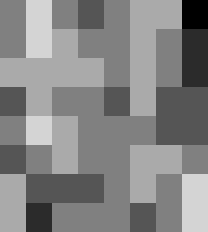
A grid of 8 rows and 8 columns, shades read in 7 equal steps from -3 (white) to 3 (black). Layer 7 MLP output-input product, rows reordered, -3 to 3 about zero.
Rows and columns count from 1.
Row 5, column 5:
0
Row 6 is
1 0 -1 0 0 -1 -1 0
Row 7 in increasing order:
-2 -1 -1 0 0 1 1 1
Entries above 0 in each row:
2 1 1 4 2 1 3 2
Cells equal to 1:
12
